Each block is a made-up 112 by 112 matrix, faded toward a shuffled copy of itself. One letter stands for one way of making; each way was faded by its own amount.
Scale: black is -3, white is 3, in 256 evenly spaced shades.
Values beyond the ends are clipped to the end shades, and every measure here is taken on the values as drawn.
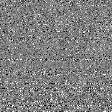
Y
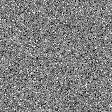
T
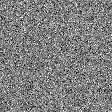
T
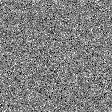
T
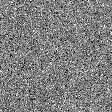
T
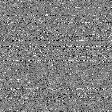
Y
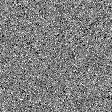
T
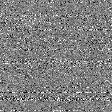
Y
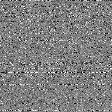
Y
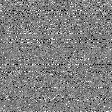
Y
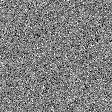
T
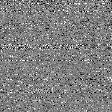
Y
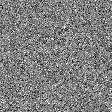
T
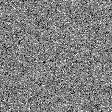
T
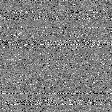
Y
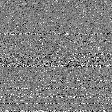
Y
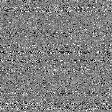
Y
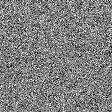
T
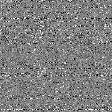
Y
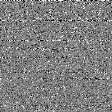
Y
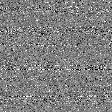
Y
